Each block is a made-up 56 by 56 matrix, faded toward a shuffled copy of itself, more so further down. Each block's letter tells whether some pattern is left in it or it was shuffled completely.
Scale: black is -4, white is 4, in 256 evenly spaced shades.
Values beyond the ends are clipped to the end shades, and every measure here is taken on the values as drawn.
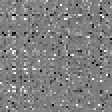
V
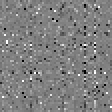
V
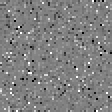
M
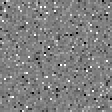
M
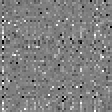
V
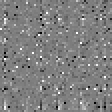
V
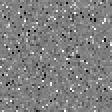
M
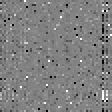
V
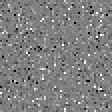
M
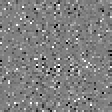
V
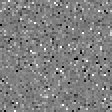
M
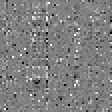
V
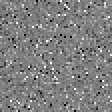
M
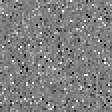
M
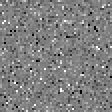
M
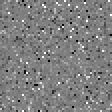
M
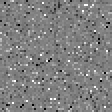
M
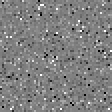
M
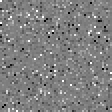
M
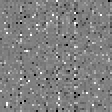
V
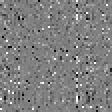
V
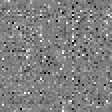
V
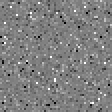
M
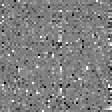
V
